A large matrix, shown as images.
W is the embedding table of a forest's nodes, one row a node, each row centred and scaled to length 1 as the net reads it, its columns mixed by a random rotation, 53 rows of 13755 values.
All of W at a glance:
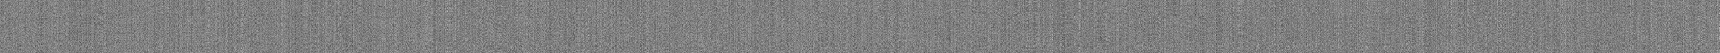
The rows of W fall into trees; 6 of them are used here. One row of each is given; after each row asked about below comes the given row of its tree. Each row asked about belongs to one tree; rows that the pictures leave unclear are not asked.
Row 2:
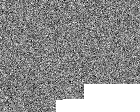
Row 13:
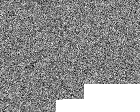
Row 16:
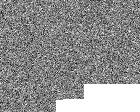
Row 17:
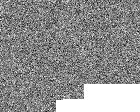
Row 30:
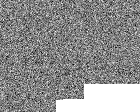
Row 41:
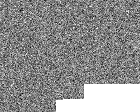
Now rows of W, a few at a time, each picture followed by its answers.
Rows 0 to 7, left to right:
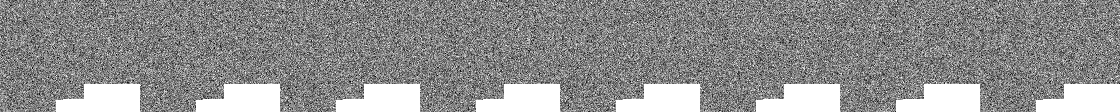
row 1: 41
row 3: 2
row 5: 16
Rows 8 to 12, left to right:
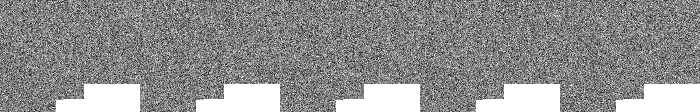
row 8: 2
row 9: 30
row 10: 2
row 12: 41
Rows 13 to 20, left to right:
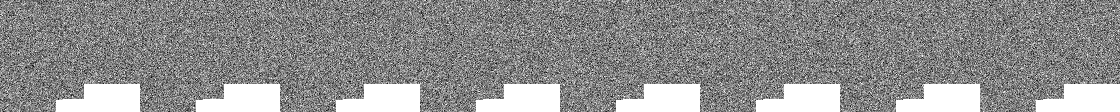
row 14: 2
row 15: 2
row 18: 16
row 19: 16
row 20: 2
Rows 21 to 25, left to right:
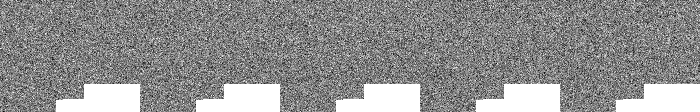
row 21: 13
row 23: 16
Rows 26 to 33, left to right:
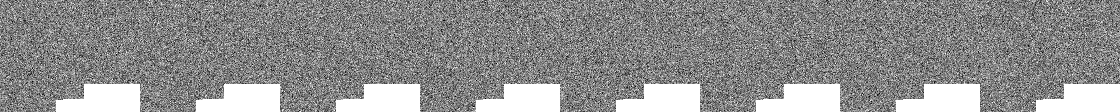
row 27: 13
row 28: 16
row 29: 2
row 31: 16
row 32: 2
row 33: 17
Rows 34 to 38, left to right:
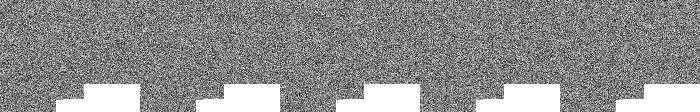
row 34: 16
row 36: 30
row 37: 16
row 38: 13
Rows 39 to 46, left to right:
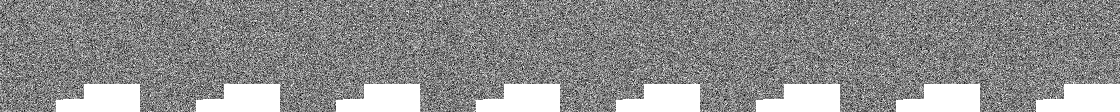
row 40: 17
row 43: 16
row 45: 41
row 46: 41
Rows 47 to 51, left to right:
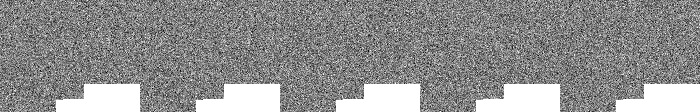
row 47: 2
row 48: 2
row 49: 41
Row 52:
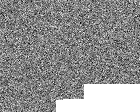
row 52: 16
